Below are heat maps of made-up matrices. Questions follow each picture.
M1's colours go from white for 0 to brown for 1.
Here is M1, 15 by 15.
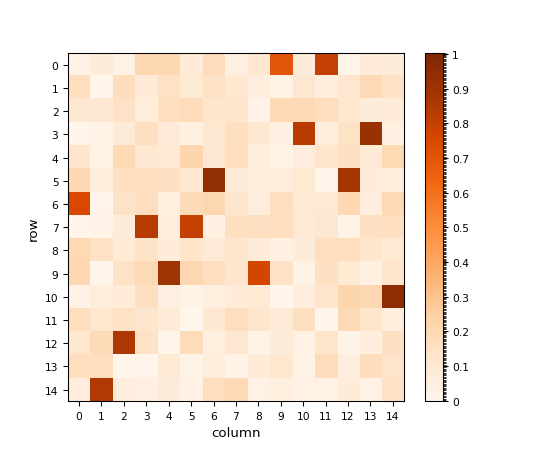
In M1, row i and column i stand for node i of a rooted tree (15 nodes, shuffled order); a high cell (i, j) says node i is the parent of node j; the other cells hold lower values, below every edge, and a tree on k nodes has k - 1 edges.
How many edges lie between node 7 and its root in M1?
0
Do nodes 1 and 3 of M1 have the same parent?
no
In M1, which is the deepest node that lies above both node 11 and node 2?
5
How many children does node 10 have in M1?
1
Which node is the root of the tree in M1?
7
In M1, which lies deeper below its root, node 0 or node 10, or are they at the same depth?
node 0
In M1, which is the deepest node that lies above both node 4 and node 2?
5
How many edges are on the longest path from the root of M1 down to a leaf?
5
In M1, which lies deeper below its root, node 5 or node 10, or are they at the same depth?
node 10
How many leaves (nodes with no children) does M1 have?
6
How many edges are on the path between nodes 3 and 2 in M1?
4
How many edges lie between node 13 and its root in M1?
2
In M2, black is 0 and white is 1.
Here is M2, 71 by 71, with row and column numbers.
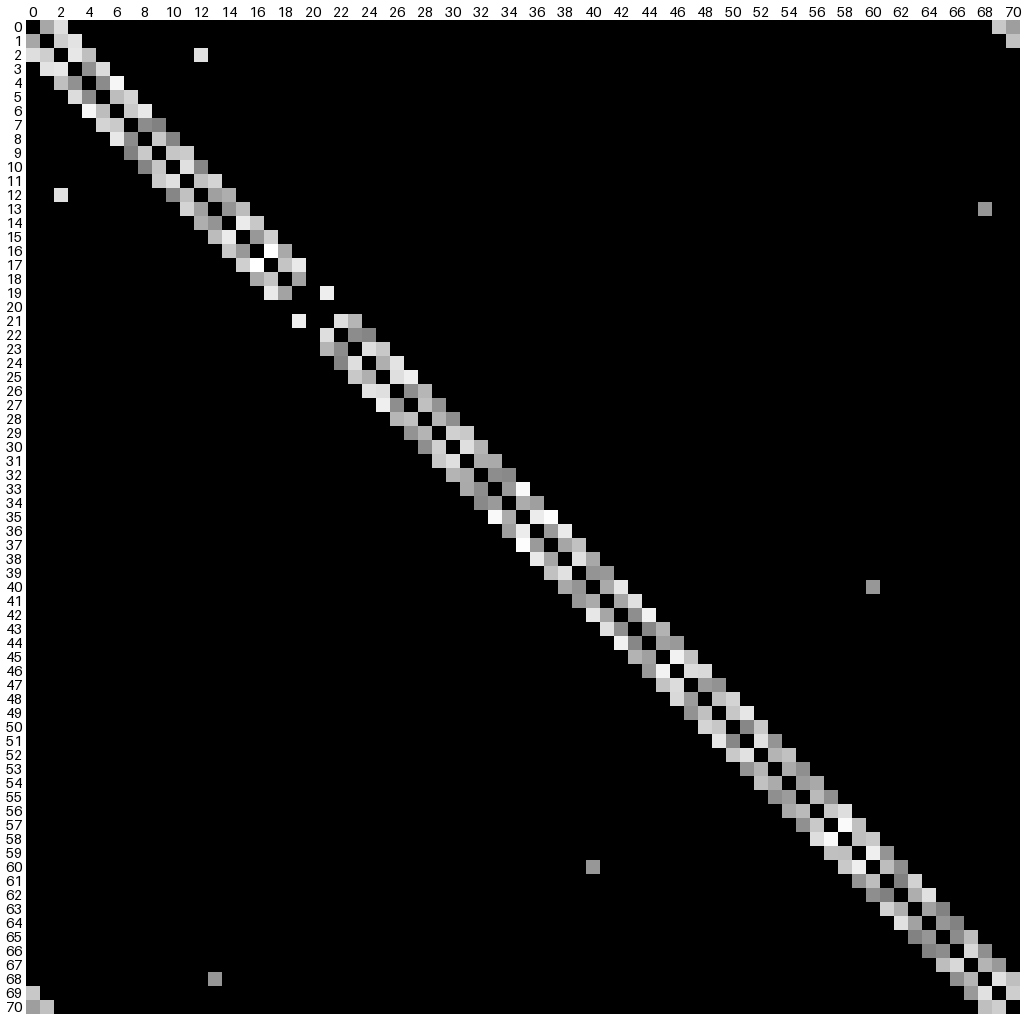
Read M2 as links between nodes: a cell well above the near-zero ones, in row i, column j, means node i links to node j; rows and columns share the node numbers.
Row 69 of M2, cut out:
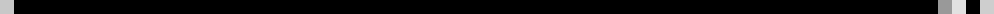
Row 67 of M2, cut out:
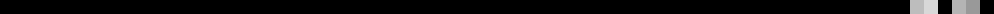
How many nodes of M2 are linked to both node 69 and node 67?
1
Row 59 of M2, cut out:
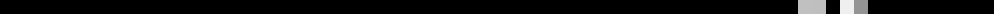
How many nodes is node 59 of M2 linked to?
4
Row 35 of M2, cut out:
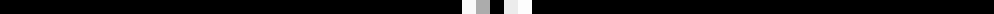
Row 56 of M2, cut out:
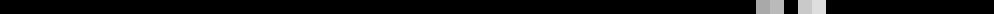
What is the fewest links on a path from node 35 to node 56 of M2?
6
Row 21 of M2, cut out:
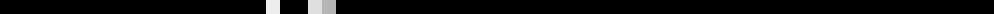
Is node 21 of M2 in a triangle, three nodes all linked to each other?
yes
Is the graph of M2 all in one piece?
no
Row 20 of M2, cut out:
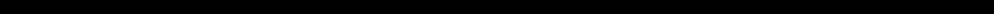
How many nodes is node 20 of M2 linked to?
0
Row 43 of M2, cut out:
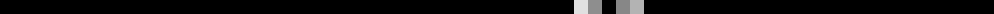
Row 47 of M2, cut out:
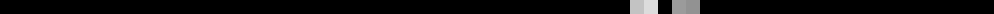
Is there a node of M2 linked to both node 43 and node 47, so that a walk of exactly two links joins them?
yes
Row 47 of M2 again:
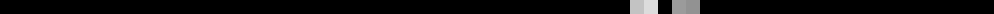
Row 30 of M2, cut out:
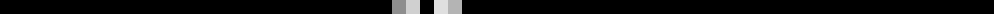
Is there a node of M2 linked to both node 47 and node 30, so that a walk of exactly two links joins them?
no
